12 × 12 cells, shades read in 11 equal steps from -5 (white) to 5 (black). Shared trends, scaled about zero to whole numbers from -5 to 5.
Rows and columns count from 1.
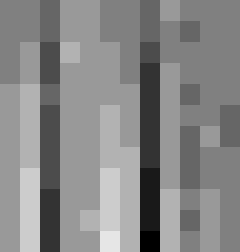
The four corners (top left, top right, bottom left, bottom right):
0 0 -1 0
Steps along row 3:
down up down up same up up down same same same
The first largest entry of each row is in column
3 3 3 8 8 8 8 8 8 8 8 8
